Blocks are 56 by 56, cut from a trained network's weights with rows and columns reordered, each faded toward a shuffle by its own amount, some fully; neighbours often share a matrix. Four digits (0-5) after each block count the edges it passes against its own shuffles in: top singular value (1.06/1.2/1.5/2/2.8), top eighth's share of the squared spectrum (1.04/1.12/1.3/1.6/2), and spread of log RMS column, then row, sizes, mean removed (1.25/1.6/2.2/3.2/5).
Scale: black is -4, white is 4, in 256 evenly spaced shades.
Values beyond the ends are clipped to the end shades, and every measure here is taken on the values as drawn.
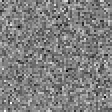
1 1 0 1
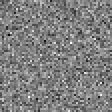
0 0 0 0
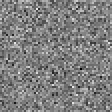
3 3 1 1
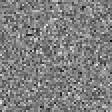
0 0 0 0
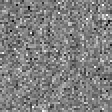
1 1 0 0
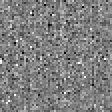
2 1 0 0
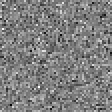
1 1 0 0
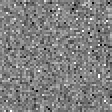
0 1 0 0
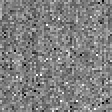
2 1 0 0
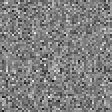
3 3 1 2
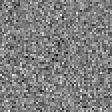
2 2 0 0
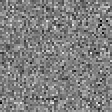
3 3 1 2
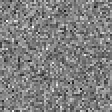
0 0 0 0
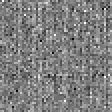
3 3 0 1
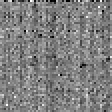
3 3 0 2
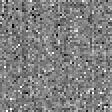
2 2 0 0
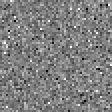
0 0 0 0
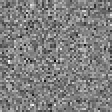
2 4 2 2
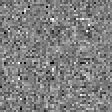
3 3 2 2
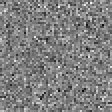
0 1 0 0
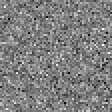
0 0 0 0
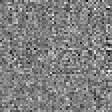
3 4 2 2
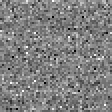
1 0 0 0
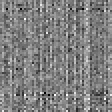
4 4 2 3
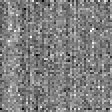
3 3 1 2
